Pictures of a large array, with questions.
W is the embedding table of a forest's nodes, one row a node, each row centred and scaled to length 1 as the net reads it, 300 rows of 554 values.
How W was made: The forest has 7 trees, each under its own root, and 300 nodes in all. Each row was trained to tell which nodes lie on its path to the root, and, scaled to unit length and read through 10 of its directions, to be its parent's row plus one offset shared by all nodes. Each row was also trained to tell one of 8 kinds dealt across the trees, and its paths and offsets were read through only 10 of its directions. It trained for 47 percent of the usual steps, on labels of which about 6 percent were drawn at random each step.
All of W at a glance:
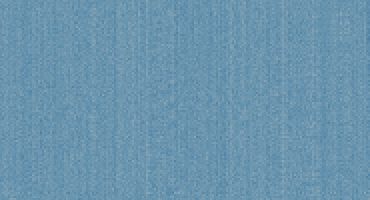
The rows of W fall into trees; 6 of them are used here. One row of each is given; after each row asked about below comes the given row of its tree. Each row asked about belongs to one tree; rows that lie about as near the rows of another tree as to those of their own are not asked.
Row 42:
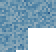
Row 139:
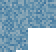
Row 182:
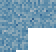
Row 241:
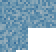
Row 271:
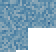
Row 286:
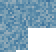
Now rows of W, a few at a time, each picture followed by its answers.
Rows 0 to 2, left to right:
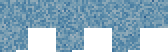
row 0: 286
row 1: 241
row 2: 139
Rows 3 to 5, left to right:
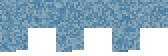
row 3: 286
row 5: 241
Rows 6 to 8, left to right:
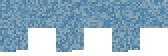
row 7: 286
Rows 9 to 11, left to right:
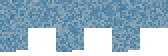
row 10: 182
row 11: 241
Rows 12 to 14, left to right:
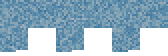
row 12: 42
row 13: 139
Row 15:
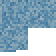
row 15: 241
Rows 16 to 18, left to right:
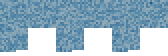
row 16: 286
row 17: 42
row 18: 42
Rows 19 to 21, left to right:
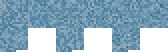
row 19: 241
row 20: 241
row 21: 42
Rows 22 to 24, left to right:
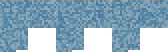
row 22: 42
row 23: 271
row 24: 241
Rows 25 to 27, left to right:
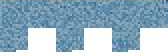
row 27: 241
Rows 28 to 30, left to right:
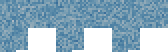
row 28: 241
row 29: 42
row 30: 241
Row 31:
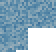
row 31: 42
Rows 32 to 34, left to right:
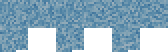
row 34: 42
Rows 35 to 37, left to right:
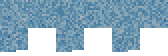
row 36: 182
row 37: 271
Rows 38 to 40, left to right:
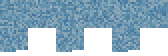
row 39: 241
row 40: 42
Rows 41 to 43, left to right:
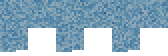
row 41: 271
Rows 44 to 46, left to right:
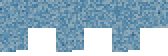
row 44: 42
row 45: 42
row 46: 182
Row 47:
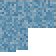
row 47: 42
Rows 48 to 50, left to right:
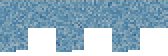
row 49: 182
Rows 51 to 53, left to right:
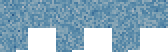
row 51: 241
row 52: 182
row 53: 286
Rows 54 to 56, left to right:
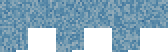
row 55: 271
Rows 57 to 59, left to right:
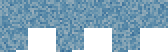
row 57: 42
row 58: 241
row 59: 182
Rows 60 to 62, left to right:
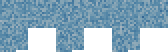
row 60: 42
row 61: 42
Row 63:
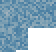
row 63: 42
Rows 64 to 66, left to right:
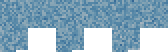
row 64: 241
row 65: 182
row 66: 241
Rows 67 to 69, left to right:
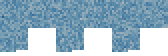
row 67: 241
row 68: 241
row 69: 286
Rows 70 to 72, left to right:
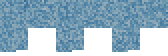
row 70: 42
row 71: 182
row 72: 286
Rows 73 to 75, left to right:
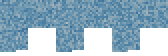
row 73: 241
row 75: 182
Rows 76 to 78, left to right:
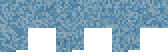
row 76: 182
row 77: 241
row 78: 241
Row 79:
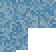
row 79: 271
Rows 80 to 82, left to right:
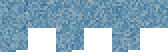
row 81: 139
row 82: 182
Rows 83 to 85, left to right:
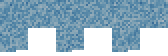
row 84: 271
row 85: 139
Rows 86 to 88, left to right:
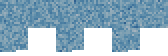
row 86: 286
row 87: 271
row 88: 286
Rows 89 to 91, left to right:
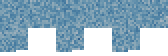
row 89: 286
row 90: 241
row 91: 241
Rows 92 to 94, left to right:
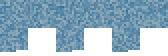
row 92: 139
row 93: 139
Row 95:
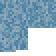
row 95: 286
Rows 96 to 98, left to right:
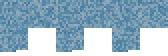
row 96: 241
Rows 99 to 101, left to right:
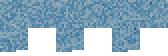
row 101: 139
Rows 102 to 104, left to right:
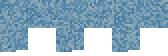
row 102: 241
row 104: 241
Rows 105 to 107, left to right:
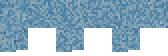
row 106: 182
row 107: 42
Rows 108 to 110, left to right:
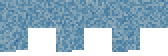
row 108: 286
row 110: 182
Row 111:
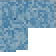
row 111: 42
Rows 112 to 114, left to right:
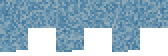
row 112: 182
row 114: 286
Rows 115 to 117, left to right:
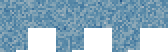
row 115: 241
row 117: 139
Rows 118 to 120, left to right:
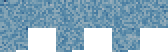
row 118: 271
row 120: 42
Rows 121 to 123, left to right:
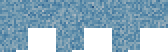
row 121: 42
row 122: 42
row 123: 42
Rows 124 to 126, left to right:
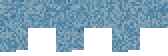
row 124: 241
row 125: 241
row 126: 182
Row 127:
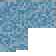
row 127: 241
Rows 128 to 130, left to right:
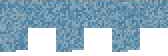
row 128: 139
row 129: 241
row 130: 286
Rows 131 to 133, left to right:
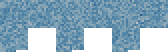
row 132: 139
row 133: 271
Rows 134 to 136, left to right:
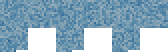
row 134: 241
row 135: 182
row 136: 42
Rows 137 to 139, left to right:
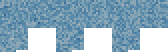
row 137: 286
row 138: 139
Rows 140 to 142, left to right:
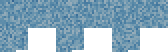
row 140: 42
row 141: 286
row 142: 286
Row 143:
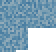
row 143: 286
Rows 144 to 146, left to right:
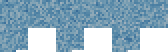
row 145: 271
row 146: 271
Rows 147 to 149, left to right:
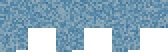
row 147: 241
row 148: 42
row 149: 42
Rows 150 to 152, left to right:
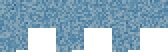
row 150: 241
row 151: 271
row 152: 241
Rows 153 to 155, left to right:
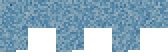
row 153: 241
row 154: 286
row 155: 139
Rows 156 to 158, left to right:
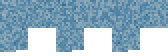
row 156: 286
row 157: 241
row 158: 182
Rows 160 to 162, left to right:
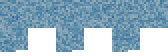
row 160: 182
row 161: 139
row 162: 271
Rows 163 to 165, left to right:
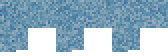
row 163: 182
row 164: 182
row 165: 42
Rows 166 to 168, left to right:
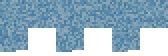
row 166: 271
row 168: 271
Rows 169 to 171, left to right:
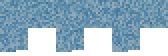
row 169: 42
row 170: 241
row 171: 271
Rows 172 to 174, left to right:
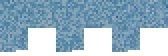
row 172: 42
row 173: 139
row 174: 139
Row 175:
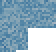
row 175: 42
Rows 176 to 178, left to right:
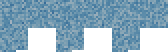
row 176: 42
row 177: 286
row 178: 139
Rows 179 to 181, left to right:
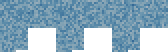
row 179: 271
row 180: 182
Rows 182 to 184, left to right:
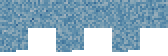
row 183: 182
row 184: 286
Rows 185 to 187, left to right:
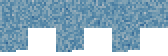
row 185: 182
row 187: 182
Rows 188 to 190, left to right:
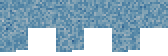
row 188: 139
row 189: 139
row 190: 182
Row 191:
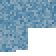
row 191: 286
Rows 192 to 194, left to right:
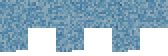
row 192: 182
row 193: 42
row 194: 271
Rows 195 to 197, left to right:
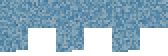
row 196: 286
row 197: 42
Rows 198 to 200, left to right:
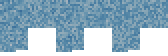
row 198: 241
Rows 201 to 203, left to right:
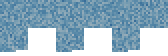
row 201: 42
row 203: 182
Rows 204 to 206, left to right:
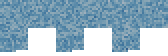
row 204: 271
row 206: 286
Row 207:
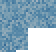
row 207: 241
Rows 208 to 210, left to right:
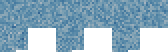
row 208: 42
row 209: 271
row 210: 241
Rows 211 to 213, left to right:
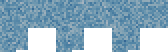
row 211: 241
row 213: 182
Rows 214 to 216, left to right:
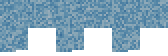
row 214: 139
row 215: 42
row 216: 241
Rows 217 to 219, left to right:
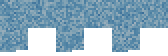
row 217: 182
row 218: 139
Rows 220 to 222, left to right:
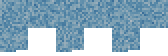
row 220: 241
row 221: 42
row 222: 42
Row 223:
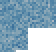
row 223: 182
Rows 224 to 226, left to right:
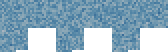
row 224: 139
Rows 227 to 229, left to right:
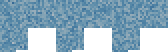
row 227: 182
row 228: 271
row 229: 139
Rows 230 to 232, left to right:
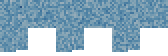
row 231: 241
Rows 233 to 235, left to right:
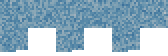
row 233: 241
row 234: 241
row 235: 271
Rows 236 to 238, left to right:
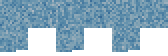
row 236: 241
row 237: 42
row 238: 42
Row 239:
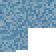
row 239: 271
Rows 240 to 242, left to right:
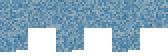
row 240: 139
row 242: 241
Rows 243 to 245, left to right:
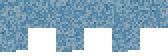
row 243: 42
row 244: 182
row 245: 271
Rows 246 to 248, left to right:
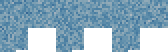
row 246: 42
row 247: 241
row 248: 241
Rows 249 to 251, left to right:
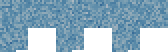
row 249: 139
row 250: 271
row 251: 139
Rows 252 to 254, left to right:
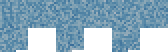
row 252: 182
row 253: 271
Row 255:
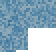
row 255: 241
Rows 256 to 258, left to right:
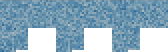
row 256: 139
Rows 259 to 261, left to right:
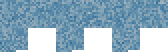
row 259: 182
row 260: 182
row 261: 286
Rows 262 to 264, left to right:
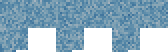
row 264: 182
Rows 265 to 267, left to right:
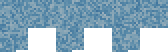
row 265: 271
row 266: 42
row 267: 42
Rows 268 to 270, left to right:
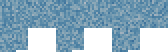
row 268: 182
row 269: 241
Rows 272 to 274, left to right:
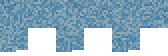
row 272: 42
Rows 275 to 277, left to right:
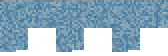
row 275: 286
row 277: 271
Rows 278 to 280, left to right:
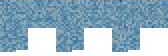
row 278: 271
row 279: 139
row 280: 139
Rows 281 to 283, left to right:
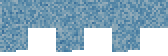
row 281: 271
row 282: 182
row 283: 139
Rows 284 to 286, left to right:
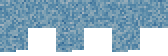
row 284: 139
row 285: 286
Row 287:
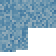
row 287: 241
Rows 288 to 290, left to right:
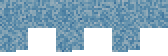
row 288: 241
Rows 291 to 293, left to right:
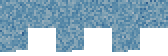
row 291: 286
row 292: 286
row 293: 182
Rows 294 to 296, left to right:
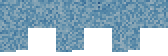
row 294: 271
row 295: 42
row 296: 42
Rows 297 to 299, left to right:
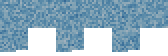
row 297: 271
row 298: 286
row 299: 286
